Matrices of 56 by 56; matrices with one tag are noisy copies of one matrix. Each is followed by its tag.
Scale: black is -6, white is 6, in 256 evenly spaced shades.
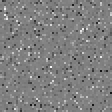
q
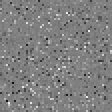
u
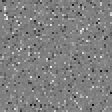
q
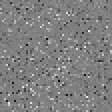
u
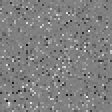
u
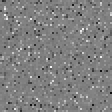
q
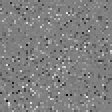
u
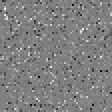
q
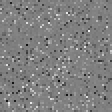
u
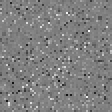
u
